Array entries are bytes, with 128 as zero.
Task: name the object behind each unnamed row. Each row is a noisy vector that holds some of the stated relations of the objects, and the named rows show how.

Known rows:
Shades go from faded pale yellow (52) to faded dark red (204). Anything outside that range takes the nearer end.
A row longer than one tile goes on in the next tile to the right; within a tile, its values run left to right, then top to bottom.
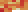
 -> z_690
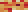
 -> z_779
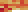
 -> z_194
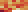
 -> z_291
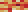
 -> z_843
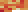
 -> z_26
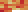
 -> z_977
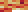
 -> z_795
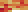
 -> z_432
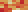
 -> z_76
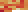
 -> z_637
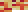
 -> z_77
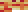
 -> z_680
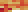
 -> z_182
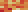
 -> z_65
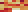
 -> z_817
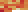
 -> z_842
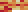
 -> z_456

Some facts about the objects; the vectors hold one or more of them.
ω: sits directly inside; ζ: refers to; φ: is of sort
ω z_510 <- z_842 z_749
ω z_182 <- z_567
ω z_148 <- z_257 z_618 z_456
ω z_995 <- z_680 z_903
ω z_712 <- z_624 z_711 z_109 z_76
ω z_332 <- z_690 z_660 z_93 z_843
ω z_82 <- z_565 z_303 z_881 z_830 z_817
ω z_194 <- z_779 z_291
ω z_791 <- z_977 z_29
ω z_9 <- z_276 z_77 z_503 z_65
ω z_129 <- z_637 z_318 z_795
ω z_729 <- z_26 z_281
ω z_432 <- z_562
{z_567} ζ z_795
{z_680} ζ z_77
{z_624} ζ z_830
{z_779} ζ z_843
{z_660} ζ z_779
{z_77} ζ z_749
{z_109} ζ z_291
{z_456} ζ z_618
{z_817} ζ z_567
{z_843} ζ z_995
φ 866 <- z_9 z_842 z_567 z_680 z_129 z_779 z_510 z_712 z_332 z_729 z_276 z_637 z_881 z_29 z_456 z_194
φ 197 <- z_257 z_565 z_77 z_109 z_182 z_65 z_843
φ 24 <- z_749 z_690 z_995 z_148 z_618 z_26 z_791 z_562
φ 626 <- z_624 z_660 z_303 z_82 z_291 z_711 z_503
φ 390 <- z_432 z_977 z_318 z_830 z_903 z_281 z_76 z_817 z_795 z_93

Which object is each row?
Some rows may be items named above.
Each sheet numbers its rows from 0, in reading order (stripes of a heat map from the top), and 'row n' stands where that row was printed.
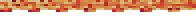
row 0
z_624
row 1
z_109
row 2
z_257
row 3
z_332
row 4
z_276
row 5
z_711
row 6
z_995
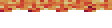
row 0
z_257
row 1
z_291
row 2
z_65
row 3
z_618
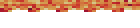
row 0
z_82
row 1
z_712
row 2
z_257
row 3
z_303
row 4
z_660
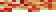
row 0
z_567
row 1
z_749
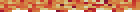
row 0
z_881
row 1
z_93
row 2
z_830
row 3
z_567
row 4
z_690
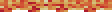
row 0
z_503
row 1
z_456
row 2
z_9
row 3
z_503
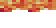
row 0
z_711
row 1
z_565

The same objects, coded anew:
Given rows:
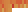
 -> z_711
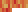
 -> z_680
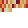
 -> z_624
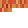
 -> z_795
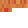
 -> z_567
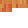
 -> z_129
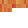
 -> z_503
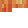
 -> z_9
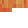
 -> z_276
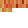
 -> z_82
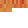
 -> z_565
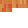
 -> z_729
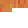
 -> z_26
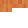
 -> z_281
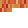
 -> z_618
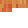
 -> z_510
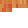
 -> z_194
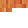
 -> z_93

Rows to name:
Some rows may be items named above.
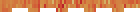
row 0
z_779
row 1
z_432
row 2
z_749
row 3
z_182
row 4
z_711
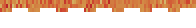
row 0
z_995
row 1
z_565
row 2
z_77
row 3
z_618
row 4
z_257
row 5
z_182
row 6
z_76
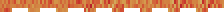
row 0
z_567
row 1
z_565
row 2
z_303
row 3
z_291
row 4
z_332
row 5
z_843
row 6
z_660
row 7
z_660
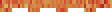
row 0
z_109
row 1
z_65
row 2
z_567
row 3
z_817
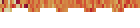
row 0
z_830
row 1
z_712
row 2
z_881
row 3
z_456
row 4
z_660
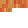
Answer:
z_690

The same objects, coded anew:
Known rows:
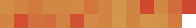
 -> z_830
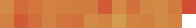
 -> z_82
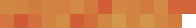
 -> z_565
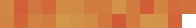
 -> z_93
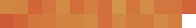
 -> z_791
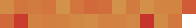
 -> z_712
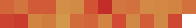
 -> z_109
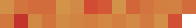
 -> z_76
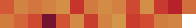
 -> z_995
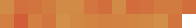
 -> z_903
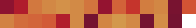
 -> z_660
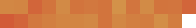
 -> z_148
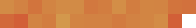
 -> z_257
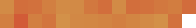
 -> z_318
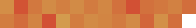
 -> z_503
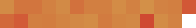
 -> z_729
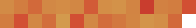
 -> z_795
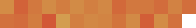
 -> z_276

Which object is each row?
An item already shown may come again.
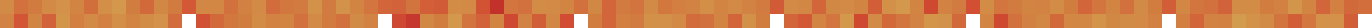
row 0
z_291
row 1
z_182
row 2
z_109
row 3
z_332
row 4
z_749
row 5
z_881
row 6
z_690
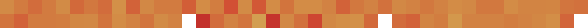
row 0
z_432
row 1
z_77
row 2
z_257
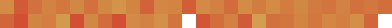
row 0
z_567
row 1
z_65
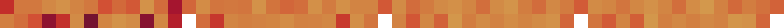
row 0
z_779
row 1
z_712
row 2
z_291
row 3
z_618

